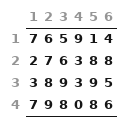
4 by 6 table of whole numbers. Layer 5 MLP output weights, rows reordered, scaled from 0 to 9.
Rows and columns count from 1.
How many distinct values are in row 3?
4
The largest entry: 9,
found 4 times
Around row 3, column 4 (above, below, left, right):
3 0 9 9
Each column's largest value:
7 9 9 9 9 8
